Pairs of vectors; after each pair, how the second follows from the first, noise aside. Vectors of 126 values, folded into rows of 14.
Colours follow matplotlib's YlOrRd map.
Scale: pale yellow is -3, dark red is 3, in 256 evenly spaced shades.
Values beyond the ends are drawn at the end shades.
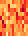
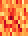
wrapped around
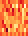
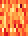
reversed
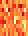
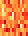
reversed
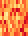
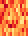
reversed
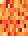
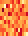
reversed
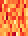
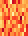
reversed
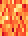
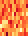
wrapped around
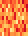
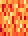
reversed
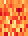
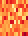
wrapped around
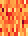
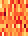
reversed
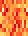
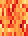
reversed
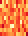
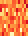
wrapped around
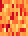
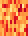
reversed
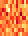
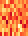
reversed
